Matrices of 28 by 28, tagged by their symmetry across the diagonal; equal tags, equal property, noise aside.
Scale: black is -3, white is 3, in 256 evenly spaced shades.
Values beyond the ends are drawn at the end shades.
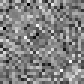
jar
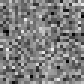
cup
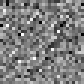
cup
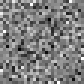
jar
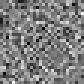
jar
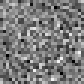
jar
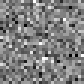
cup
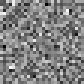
jar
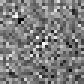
jar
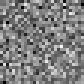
jar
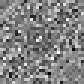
jar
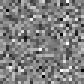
cup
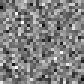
cup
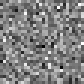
cup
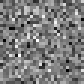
cup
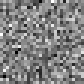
cup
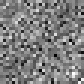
jar
